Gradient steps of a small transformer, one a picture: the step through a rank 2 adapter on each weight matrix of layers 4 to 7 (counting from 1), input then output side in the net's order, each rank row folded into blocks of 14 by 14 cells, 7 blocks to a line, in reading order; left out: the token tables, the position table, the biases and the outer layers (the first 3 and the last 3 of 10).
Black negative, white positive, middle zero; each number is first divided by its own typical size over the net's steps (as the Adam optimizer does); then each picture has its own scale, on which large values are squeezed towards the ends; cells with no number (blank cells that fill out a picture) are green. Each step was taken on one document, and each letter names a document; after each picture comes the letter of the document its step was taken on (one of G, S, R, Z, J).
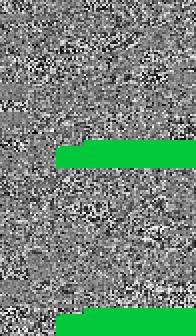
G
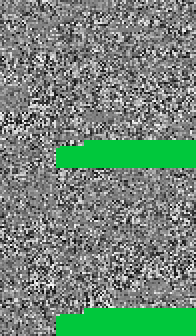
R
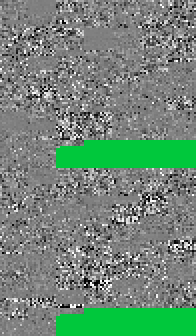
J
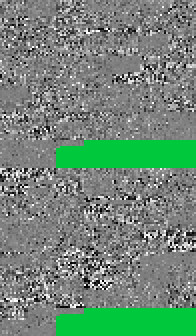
J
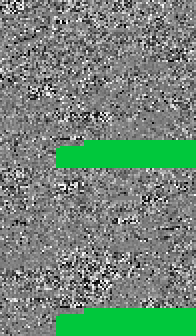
J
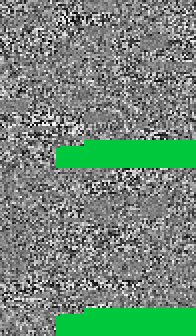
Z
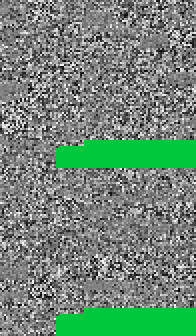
R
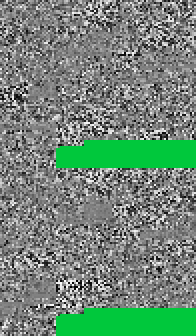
Z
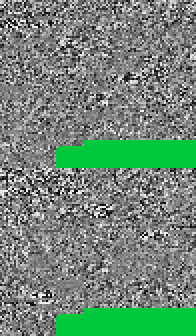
G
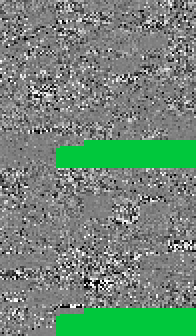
J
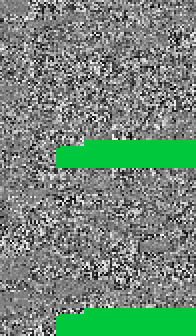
R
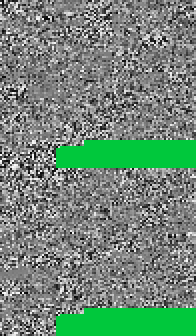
Z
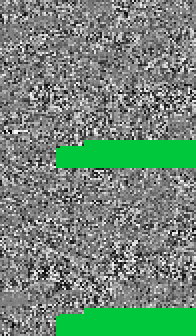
R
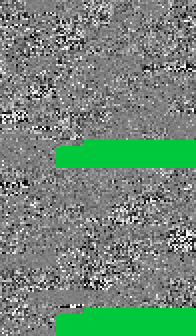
J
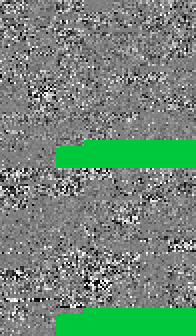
J
